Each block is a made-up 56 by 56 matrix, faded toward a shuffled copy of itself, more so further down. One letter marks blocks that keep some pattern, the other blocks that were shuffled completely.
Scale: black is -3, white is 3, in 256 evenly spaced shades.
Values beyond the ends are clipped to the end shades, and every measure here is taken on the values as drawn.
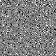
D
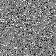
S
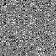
D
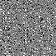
D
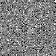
D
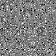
D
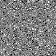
D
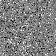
S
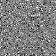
D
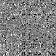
D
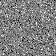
S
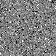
S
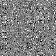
D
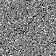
S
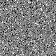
S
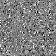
D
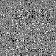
D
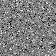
S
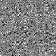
D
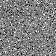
S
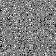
D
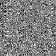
D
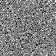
S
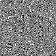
D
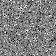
S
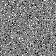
S
